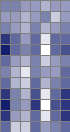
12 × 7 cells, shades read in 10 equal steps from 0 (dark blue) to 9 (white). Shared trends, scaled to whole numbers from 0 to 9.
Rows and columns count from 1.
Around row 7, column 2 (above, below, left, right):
5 6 4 8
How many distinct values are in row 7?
5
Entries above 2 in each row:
7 7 7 6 5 7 7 7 4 3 5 7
